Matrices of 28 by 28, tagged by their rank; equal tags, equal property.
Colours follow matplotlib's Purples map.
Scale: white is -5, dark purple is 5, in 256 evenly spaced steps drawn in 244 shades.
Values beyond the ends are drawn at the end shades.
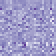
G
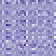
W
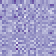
G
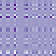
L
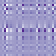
L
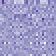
G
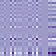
L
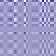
L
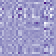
W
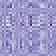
W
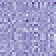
G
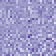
G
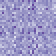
G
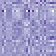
W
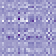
W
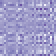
W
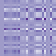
L
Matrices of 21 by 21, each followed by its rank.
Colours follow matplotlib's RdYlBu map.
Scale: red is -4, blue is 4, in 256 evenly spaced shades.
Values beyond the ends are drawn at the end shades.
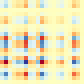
one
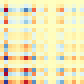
one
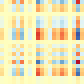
one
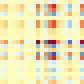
one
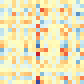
three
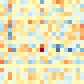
three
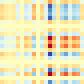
one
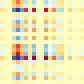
one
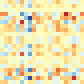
three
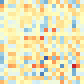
three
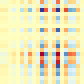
one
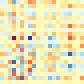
three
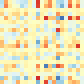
three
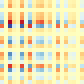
one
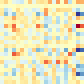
three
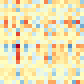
three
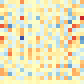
three
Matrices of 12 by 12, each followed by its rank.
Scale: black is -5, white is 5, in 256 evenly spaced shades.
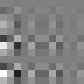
one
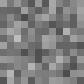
full rank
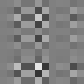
one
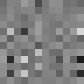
two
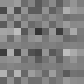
two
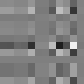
one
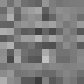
two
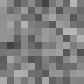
full rank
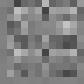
two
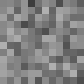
full rank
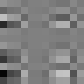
one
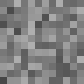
full rank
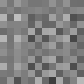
two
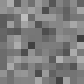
full rank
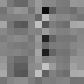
two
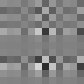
one
